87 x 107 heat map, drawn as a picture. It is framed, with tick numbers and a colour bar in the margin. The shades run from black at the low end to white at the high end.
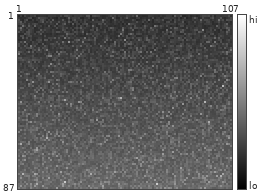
There are no regular stripes. There is an overall slope up to the bottom. No row or column stands out. Fine speckle covers the field. Overall the values sit about 30% of the way up the scale.
